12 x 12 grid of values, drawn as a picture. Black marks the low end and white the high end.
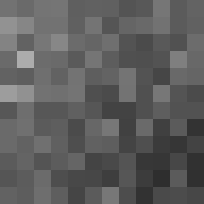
Slope: up to the top left. Odd rows or columns: none. Ninth with the highest average: top left. Ninth with the lowest average: bottom right. Mirror symmetry: none.
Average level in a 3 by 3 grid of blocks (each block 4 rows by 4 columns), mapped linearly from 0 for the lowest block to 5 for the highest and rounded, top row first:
533 | 432 | 320
